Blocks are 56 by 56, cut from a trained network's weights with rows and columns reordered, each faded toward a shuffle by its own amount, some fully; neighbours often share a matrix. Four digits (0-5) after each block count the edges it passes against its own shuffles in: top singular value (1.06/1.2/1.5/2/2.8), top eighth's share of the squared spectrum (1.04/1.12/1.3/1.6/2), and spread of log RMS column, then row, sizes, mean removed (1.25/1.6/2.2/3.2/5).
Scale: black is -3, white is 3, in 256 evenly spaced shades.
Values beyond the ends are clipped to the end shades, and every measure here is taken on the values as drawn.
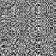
4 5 3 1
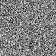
2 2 0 0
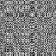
4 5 3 2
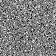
0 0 0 0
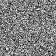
1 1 0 0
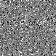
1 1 0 0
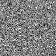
2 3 0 1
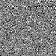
3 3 1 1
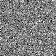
0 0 0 0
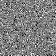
2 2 0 1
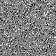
0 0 0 0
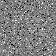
0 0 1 0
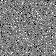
0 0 0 0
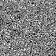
2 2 0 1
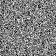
0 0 0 0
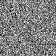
0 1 0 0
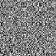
3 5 2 1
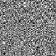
4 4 3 1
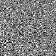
3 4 2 2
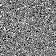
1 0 0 0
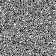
0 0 0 0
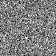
2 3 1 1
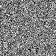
0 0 0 0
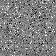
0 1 0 1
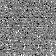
2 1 1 0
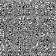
2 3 2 0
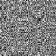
4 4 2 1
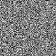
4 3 1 1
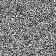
2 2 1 0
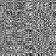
4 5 3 2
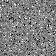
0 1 0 0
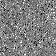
0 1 0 0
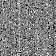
2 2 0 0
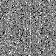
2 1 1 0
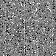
1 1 0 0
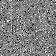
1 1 0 1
